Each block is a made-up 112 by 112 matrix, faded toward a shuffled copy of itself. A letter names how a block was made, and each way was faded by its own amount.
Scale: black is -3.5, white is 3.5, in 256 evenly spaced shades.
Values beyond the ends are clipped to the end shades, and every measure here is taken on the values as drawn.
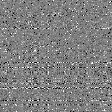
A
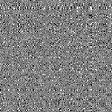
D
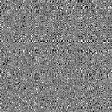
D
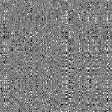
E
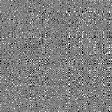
E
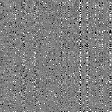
E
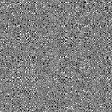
D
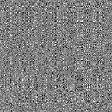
D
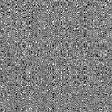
D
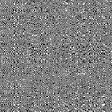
D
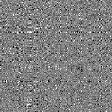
D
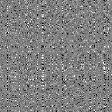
E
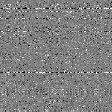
A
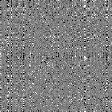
E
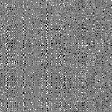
E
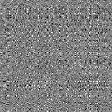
D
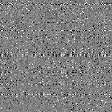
A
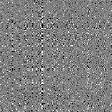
E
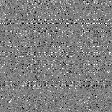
A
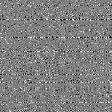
A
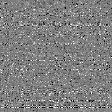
A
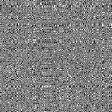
D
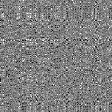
D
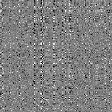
E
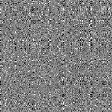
D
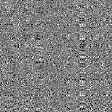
D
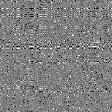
A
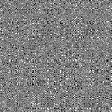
D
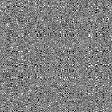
D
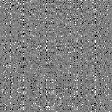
E
